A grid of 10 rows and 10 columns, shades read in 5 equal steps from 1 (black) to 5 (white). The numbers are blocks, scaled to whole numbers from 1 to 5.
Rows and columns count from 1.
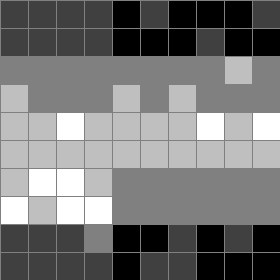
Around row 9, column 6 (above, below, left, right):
3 2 1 2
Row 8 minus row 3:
2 1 2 2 0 0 0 0 -1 0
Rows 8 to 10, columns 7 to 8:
3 3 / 2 1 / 2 1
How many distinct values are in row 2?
2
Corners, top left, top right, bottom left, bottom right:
2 2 2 1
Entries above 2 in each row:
0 0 10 10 10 10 10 10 1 0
